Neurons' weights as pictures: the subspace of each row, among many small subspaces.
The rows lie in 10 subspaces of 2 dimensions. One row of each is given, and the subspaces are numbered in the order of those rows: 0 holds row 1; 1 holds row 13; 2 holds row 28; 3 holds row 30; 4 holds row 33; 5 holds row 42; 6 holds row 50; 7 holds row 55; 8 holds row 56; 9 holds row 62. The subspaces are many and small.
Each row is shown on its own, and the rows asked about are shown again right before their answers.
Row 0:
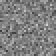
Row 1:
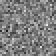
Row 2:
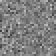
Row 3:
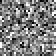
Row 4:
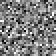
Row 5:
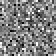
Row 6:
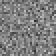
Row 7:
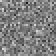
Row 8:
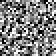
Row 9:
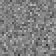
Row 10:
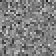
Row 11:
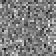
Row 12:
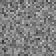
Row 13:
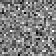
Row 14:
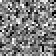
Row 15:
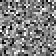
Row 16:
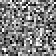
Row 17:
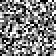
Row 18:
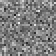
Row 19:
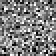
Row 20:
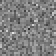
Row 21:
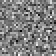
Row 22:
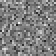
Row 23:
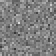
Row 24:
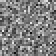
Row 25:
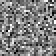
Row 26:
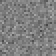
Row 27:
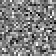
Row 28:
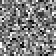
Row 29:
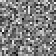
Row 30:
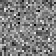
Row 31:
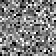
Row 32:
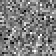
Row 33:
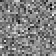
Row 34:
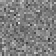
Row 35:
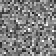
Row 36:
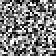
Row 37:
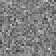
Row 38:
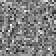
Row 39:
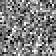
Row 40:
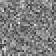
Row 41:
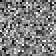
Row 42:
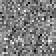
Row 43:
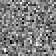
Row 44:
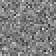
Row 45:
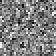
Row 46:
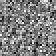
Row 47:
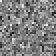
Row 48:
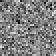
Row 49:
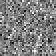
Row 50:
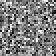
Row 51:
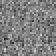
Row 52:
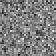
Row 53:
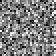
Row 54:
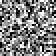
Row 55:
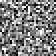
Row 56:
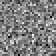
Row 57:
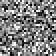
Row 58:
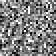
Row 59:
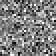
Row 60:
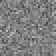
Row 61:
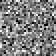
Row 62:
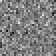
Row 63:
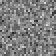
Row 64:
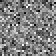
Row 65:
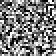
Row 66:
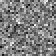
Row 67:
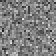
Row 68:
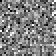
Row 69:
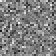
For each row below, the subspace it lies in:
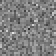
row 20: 9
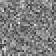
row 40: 3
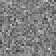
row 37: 6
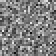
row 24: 7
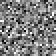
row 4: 8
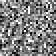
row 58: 5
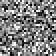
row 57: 4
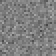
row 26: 8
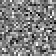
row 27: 6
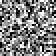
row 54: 2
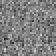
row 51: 5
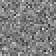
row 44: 4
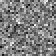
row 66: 3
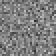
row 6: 9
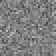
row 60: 9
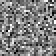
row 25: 6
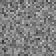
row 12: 1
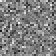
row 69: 0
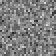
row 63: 9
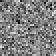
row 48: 4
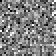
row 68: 9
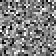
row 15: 1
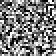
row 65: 6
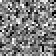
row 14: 2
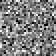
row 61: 1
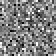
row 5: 2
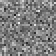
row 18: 3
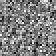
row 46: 7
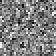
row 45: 2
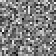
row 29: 7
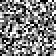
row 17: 0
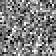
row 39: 5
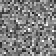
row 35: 1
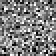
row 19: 3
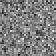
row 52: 1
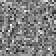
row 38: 6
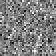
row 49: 5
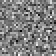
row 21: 6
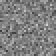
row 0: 0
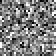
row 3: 2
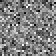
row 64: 3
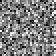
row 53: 9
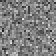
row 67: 7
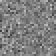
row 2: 0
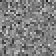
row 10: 1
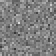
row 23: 4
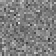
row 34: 3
